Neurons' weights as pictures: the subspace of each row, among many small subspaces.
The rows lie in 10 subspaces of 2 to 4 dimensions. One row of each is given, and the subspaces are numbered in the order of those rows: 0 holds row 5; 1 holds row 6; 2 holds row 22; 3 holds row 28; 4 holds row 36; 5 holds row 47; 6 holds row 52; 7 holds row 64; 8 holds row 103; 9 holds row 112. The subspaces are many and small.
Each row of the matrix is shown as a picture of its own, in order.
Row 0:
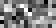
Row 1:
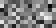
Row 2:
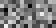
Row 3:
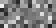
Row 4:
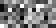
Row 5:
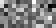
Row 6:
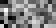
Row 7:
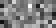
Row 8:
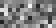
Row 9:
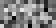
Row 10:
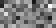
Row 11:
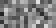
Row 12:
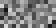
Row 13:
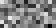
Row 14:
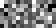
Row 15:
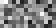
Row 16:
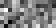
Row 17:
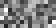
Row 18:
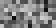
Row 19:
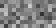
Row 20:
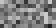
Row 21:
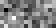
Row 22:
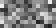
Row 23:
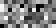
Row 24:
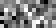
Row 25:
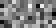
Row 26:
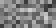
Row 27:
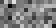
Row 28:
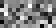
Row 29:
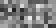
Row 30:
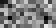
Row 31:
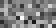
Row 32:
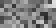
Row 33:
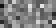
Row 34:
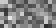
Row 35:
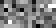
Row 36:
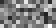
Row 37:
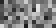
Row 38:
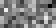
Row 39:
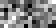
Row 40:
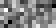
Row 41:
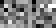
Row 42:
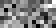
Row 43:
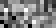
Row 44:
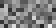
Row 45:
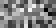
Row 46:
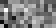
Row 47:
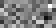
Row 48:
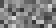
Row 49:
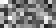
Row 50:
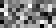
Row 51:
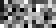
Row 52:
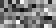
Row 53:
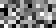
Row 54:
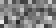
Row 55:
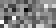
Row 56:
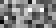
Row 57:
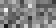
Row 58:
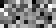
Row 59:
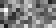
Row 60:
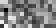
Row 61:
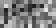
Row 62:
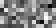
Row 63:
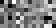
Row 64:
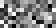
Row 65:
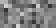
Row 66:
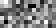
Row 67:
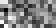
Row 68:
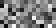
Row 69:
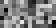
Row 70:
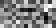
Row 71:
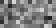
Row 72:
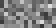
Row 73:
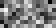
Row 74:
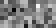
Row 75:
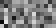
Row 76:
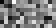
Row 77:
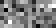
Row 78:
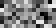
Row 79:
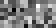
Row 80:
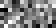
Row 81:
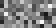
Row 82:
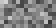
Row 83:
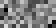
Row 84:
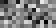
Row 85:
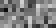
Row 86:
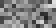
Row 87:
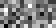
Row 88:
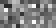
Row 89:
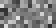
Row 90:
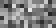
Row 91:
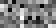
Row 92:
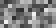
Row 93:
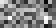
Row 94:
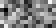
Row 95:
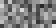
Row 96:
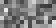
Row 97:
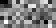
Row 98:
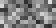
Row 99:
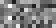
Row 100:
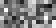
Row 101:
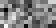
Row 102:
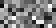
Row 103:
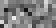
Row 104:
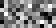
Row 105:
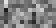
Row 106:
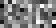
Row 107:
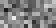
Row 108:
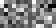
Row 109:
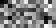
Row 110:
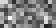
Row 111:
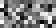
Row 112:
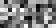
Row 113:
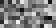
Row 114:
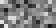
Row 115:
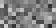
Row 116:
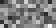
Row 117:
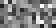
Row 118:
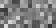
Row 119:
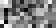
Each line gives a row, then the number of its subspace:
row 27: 6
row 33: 9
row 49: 1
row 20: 4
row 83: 7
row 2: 5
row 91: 9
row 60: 1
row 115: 7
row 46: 1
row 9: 8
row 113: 6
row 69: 7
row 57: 5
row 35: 0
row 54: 6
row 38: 5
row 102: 7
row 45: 8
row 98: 2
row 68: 7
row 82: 8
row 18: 8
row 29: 9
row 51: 9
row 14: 0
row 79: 9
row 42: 2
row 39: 2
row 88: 6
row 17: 7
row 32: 2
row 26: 4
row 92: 6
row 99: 6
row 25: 9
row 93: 1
